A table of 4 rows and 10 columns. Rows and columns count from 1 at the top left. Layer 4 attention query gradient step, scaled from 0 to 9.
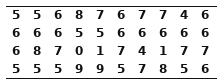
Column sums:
22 24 24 22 22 24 24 22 22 25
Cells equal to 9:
2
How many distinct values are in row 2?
2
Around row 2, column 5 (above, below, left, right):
7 1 5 6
